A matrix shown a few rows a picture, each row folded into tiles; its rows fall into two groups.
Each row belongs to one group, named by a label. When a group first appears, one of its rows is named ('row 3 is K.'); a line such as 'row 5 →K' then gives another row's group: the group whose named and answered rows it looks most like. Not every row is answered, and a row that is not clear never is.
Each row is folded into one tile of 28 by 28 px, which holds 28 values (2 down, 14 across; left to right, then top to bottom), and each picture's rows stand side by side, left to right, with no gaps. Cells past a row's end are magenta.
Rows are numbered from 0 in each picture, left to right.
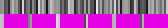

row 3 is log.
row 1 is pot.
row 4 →pot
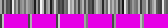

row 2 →log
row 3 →pot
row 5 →pot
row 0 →log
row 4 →log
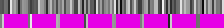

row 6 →log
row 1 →pot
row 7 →log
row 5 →pot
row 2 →pot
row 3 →log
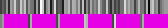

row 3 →pot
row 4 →log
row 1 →log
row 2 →log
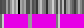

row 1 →pot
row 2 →pot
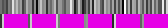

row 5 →log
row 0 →log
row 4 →log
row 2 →pot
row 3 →pot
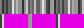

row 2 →log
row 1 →pot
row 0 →log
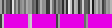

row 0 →log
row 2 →log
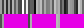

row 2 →pot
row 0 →log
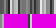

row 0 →pot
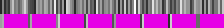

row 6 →log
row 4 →log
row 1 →log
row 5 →log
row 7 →log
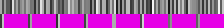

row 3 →log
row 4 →pot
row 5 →log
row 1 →log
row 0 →log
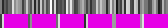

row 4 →pot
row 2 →pot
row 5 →pot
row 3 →log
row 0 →log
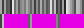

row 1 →log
